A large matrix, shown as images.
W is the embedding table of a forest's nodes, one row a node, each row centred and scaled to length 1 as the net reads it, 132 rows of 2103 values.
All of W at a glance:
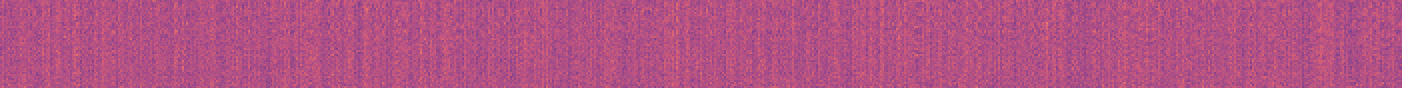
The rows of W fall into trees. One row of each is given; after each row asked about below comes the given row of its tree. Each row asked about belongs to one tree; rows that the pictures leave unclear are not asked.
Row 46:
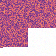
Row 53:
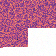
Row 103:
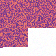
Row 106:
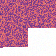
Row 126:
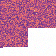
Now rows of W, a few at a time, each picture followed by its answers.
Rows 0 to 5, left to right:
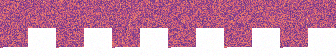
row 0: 106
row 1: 106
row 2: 126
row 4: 46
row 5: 106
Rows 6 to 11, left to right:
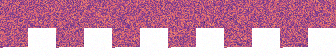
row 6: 106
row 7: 46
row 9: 53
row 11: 46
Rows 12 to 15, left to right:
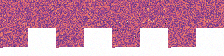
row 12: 103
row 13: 103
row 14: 126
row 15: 126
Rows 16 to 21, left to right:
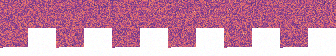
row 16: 46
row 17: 126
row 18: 126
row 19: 126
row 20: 106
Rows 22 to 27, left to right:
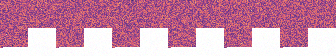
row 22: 126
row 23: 126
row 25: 46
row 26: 103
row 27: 106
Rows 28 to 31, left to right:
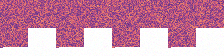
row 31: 103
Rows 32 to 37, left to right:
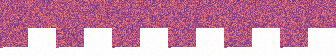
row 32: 46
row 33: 53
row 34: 106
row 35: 106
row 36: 106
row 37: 106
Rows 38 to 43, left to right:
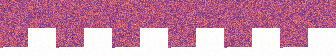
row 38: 126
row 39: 106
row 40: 103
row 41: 126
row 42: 106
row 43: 46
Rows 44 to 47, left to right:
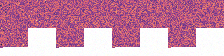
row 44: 106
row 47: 46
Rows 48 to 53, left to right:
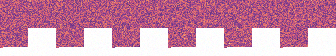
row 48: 53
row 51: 126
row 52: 46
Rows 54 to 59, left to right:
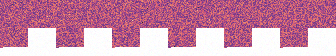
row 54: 126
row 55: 103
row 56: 53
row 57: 106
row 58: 106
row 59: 53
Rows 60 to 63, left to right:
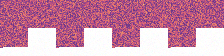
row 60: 126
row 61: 106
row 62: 46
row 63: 53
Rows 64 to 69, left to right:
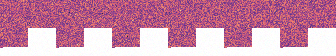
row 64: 103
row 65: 126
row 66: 103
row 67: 46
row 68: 53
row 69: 106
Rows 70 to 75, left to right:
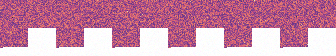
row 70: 46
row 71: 126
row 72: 126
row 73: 106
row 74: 126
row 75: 46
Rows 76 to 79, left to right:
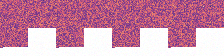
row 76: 46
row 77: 103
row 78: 46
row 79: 106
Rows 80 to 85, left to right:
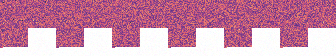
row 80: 46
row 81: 126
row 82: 106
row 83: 126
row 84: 53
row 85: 46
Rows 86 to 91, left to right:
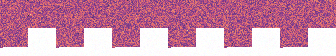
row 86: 103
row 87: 126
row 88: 46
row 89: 46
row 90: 106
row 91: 46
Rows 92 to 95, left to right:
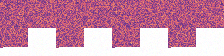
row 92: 46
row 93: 103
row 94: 46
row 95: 46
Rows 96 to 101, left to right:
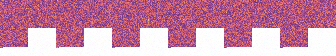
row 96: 46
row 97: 126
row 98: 106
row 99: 46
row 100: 103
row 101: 46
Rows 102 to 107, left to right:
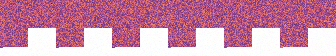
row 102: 106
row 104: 46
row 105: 106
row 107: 46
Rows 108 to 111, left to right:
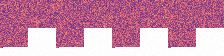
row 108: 126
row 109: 46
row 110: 126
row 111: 106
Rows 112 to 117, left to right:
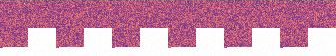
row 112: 53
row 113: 126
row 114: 103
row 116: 46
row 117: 106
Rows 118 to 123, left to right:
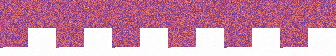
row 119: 53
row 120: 106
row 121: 53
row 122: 106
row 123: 46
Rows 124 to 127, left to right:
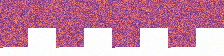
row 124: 46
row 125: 53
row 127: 53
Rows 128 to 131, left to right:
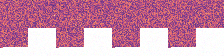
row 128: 53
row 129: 53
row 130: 106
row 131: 106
